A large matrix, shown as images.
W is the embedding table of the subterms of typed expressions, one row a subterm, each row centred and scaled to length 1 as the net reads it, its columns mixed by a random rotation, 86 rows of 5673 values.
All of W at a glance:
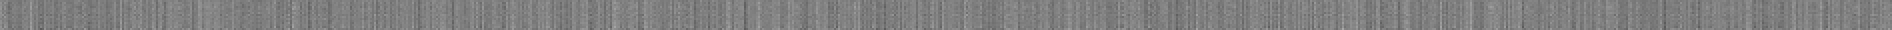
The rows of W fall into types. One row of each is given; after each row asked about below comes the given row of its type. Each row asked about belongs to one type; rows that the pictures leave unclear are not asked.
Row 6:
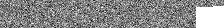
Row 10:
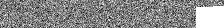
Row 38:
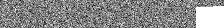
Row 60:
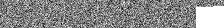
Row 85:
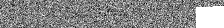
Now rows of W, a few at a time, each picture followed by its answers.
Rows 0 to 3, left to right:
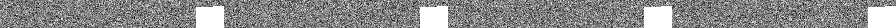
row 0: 38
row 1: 85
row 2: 10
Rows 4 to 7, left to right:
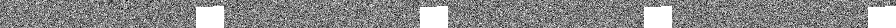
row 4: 60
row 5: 85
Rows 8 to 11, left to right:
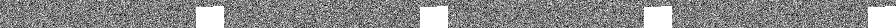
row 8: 60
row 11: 60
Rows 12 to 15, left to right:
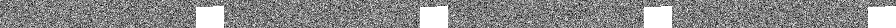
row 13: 6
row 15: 38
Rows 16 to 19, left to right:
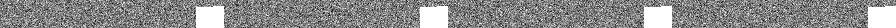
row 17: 85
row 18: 6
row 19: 6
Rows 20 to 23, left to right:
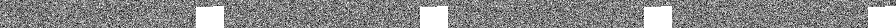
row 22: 10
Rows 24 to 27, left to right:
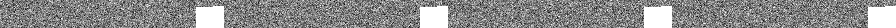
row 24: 85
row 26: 10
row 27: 6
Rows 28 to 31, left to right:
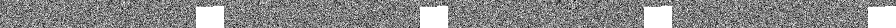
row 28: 60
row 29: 38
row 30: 60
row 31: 38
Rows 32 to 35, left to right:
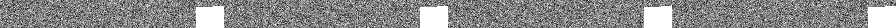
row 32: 85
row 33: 38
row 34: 6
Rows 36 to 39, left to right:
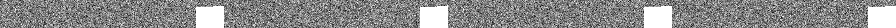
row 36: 38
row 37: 6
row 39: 10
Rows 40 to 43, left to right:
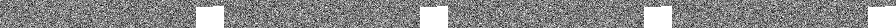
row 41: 6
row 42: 6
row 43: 10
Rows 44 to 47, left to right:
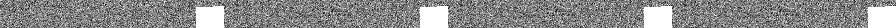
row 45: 85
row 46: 85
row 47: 85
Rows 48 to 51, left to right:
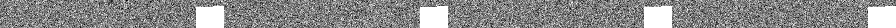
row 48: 60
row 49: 6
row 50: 60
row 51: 38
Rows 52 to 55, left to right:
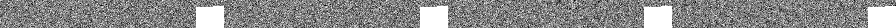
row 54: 60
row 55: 85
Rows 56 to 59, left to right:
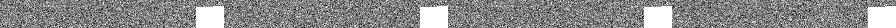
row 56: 10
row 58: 10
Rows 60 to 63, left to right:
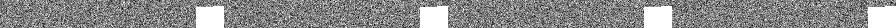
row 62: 38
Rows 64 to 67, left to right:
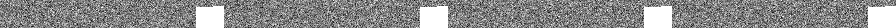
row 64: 6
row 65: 10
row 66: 10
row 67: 10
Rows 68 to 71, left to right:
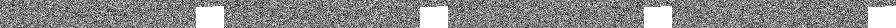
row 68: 85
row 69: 10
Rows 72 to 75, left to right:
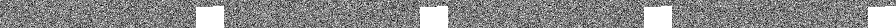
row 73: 85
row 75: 10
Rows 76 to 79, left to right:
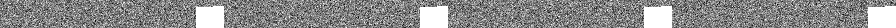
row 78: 10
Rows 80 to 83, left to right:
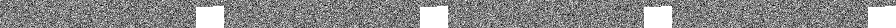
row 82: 60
